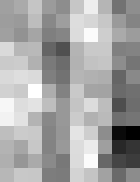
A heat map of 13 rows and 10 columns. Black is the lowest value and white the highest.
Ninth with the lowest average: bottom right. Stripes: upright, repeating 2 times. Odd patch: lower, in the bottom right. Ninth with the highest average: middle left. Roughest part: bottom right. Grain: streaks running down.
